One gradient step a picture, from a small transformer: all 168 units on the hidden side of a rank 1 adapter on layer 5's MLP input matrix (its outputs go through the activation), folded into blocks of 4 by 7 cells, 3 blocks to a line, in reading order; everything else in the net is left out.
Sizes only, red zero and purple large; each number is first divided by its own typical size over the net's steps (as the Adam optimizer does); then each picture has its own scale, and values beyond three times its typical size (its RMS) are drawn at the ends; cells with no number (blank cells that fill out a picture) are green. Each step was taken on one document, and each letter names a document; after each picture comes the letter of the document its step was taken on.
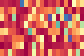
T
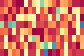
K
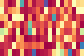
T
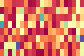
K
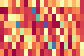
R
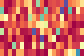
T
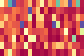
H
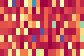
H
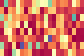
R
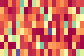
K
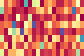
K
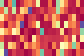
H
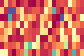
R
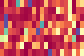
T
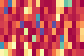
H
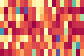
R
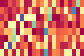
K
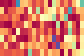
T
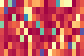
H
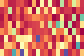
R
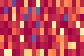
H
